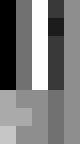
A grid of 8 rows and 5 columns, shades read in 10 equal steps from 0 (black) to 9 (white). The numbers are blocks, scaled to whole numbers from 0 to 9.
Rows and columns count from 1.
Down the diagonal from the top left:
0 4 9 2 5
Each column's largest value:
7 6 9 4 5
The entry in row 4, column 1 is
0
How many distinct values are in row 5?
5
